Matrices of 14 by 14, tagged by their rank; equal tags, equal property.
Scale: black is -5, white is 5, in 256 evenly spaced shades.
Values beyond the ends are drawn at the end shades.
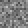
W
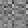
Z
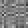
Z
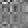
Z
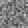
W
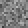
W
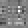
Z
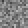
W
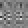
Z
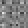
Z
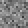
W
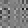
Z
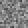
W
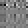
Z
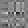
Z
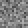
W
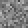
W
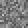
W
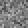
W
